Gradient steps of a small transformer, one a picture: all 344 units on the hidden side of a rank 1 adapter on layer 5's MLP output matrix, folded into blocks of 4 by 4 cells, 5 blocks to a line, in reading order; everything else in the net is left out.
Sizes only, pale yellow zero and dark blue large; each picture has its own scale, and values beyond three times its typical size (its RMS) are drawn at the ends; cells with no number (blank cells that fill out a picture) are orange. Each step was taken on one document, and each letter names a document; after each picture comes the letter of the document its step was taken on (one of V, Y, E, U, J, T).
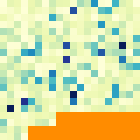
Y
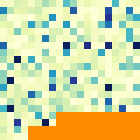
Y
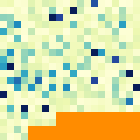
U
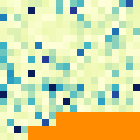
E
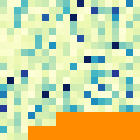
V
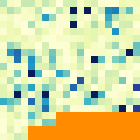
V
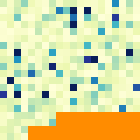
V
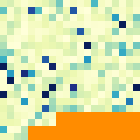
E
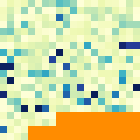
U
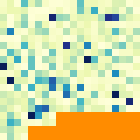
E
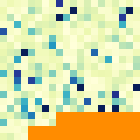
U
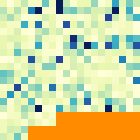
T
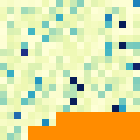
Y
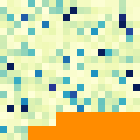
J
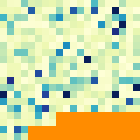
E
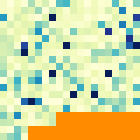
Y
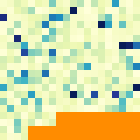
Y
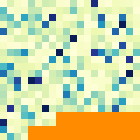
J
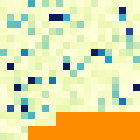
J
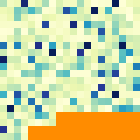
V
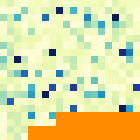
V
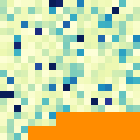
T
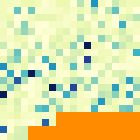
E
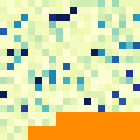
U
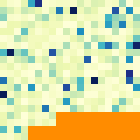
E
